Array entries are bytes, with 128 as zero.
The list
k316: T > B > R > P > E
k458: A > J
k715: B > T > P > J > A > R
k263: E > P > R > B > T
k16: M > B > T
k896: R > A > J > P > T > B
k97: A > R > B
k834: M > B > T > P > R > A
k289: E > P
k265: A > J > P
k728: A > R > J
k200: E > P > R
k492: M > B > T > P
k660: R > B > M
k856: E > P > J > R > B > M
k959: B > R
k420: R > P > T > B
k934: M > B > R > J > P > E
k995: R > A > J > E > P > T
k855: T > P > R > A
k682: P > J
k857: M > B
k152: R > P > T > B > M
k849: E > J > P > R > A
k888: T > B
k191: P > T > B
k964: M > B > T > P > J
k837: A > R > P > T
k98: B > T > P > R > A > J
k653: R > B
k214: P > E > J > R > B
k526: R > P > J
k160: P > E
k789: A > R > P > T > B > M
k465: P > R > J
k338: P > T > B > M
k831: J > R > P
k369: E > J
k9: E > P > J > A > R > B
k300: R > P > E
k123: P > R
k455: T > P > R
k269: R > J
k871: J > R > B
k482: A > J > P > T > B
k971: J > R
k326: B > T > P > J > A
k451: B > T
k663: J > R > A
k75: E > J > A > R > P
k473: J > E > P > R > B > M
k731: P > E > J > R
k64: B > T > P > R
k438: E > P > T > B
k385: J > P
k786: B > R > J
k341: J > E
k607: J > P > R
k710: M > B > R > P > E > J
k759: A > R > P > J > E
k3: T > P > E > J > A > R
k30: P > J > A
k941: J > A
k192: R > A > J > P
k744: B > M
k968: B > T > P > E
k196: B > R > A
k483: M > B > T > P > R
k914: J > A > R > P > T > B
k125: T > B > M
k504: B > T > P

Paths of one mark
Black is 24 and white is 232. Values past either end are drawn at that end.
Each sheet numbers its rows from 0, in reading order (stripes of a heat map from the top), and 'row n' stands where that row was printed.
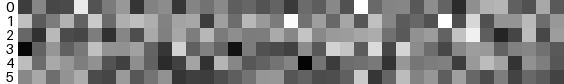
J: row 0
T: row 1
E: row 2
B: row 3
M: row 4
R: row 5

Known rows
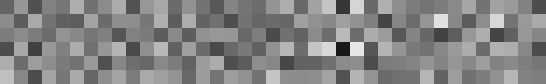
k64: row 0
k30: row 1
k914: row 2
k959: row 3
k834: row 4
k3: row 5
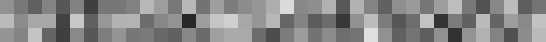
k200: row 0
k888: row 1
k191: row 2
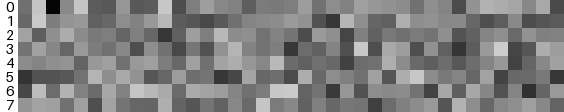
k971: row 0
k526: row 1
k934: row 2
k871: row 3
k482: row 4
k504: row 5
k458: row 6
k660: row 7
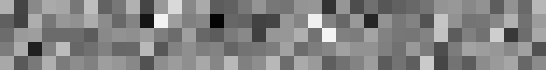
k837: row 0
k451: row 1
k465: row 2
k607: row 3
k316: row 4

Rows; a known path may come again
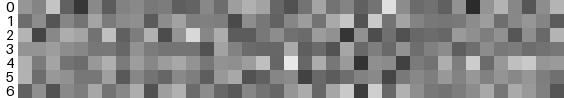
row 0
k191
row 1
k715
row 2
k837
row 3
k710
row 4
k125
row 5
k834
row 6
k64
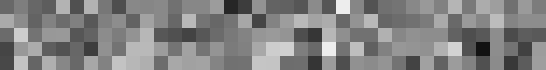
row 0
k663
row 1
k731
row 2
k526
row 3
k369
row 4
k458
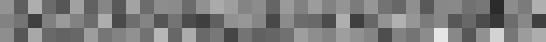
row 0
k9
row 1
k192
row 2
k30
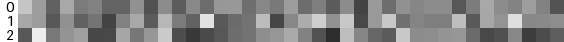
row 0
k483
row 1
k123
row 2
k269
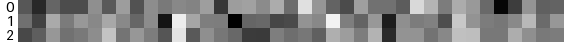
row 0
k289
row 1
k451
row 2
k196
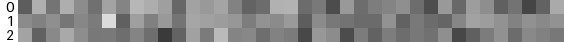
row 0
k728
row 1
k789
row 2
k934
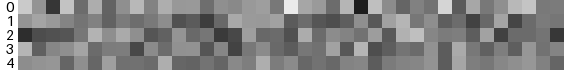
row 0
k455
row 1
k420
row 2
k504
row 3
k995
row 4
k152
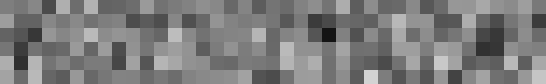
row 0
k473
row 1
k492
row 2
k265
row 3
k75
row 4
k263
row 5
k214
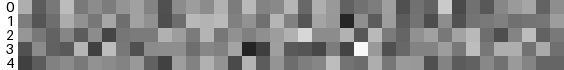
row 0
k316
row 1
k759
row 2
k200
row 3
k941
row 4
k968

